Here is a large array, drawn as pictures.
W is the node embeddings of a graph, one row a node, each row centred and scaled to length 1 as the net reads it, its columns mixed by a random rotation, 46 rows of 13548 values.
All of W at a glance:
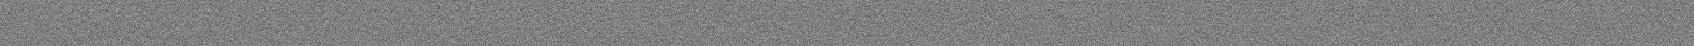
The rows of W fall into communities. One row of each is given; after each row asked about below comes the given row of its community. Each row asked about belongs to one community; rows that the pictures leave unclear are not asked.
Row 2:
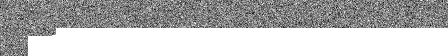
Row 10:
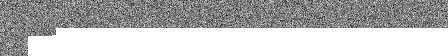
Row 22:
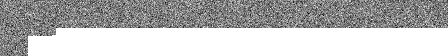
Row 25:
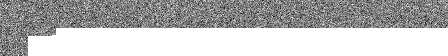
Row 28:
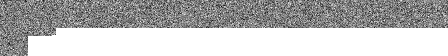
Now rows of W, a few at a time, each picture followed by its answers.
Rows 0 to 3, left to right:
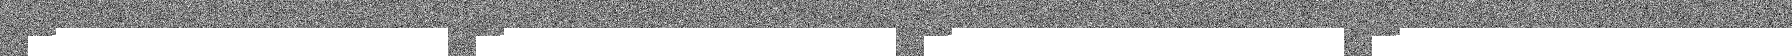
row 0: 22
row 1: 25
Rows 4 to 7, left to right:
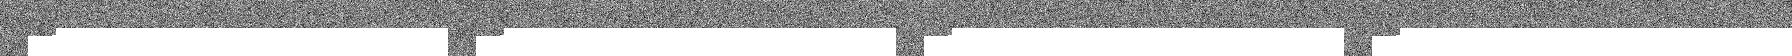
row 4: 22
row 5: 22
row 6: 2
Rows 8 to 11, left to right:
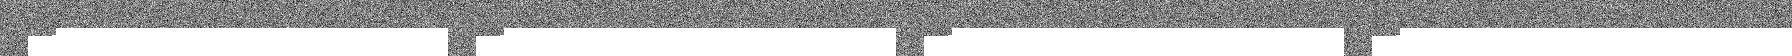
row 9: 10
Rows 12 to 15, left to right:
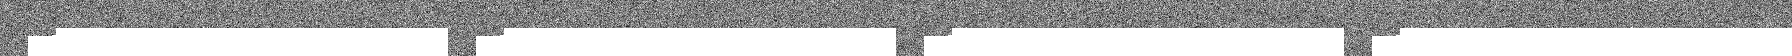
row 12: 22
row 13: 2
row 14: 25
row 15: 2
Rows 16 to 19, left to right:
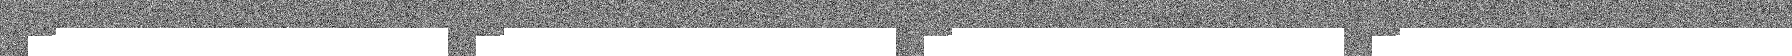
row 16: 2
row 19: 28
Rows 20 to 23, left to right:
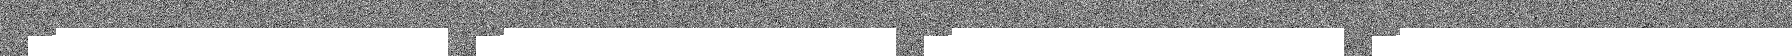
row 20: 2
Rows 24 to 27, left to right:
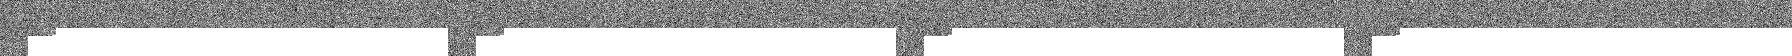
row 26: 22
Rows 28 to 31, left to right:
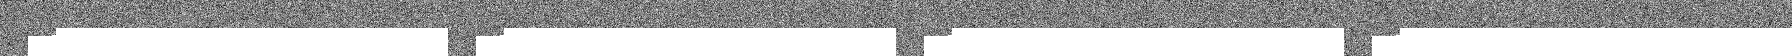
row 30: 28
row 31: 25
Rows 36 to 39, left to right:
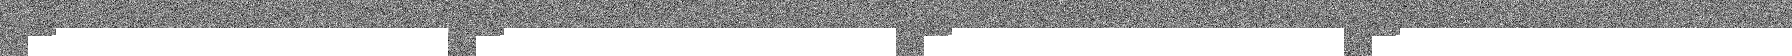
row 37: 2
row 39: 25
